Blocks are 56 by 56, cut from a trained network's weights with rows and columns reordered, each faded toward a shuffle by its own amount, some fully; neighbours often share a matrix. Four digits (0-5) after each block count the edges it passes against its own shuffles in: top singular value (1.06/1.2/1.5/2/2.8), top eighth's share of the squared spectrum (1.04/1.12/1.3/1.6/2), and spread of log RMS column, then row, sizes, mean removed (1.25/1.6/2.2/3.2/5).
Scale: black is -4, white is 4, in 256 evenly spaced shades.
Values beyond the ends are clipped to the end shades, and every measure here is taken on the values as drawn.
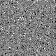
0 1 0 0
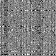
4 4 0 3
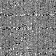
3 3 0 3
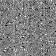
1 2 0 1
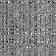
4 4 0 3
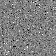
0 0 0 0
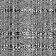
4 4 1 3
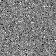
0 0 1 0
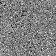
0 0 0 0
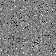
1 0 0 0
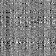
4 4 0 3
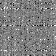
3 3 0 2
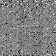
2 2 0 2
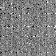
3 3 0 2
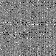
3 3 0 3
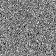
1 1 0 0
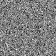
1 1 0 0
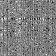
3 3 0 2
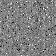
1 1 0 0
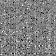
2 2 0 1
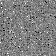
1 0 0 0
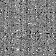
3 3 0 2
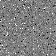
0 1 0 0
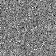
2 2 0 0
